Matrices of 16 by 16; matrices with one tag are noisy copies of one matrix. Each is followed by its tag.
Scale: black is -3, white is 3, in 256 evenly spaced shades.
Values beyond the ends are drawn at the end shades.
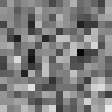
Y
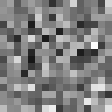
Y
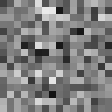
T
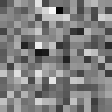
T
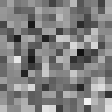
Y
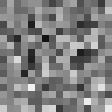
Y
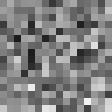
Y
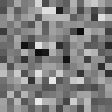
T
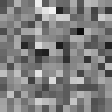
T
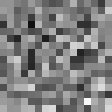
Y
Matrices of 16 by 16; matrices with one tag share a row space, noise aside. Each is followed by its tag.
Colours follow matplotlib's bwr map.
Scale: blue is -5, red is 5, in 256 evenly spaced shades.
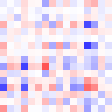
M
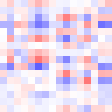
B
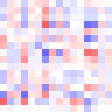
M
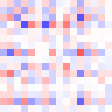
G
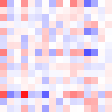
M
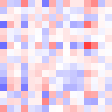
M
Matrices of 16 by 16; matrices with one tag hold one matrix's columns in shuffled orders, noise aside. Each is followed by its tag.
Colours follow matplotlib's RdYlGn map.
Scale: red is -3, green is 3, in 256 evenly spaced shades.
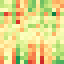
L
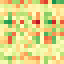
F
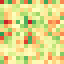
F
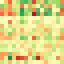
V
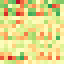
V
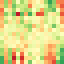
L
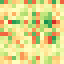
F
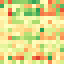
V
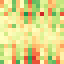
L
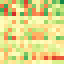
V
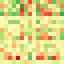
V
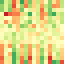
L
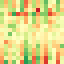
L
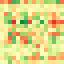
F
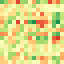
F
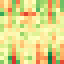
L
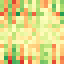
L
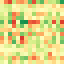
F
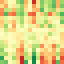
L
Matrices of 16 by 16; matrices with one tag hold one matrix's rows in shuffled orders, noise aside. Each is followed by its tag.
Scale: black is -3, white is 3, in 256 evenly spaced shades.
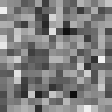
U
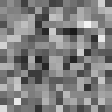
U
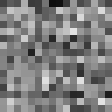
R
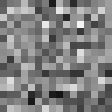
R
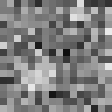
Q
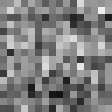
R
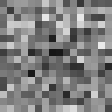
R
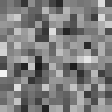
U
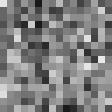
U
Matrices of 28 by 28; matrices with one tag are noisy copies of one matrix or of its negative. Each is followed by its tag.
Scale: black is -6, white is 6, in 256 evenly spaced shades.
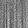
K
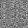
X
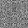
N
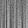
K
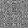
N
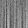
K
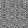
X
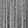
K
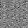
X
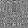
N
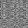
X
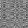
X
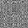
N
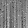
K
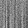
K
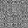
N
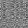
X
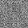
N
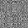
N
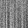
K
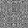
N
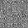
N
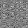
X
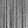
K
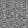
X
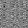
X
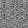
X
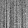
K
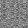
X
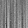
K
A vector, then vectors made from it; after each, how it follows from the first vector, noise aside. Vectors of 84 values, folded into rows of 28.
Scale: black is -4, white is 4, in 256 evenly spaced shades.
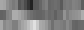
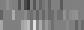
partly zeroed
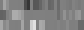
partly zeroed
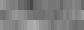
shrunk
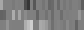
partly zeroed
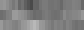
shrunk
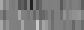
partly zeroed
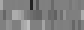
partly zeroed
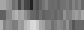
copied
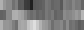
copied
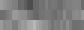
shrunk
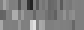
partly zeroed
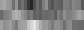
copied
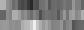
copied
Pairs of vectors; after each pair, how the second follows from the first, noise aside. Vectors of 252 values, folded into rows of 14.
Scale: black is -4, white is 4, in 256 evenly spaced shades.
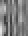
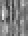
wrapped around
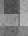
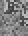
sign-scrambled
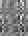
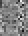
sign-scrambled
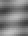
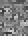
sign-scrambled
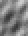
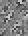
sign-scrambled
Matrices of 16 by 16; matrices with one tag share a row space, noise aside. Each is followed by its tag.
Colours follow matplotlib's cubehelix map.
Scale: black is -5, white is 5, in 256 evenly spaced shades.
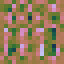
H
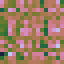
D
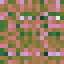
D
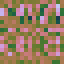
D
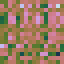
D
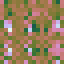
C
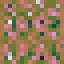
H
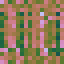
D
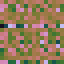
D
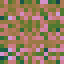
D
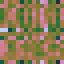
D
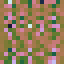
H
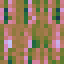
C
